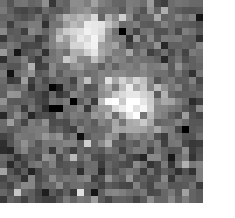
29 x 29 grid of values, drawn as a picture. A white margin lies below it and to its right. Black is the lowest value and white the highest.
There are two bumps. There are no regular stripes. No single row or column stands out from its neighbours.
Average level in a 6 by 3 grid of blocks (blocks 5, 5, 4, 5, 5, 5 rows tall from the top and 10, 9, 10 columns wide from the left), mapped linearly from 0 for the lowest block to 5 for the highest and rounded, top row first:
1 5 1 / 1 5 1 / 0 4 3 / 0 4 3 / 1 1 0 / 0 1 0
